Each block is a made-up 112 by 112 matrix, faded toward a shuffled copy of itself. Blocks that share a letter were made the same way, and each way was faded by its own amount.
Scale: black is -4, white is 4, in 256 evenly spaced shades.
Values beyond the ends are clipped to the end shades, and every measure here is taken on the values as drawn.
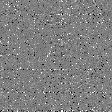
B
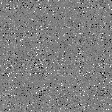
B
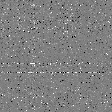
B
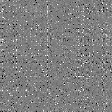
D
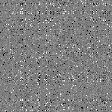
D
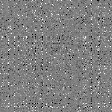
D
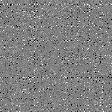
D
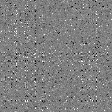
D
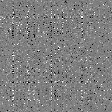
D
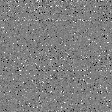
B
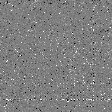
B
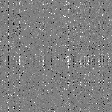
D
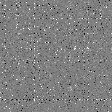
B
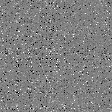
B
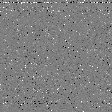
B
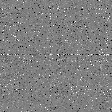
B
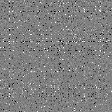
D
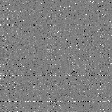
D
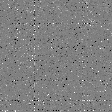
B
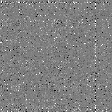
D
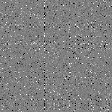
D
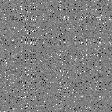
D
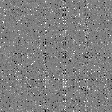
D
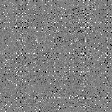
D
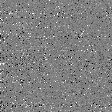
B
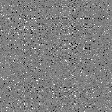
D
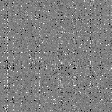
D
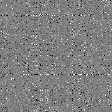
D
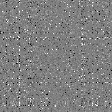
D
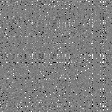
D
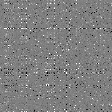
D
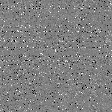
B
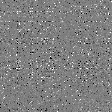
B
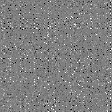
D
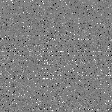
B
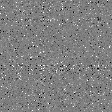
B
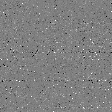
B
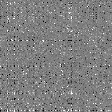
D
